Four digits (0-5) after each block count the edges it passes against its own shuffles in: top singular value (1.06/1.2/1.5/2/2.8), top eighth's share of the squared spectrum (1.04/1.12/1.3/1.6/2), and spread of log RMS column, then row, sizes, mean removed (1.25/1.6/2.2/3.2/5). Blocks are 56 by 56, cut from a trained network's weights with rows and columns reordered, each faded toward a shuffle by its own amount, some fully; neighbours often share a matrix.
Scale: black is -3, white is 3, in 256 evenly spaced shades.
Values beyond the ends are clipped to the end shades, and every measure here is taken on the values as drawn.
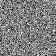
1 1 0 0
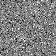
0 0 0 0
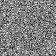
2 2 0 0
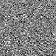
2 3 0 2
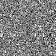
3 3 1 1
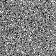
0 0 0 0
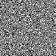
2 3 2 2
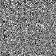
2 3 1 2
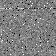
2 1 0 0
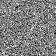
0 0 0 0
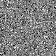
1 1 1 0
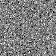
0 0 0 0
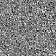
3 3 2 1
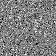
0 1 0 0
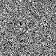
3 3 0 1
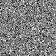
0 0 0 0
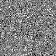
2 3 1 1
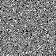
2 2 0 1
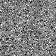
1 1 0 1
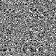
3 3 1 2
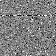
2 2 0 1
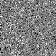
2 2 1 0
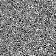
2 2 0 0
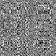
4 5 3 2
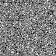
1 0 0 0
